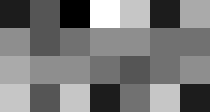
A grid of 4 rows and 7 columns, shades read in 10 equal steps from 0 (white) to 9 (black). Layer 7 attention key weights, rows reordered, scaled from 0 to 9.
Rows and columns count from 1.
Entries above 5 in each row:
4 1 1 3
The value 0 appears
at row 1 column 4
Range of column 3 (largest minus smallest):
7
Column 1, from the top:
8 4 3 2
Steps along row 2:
up down down same up same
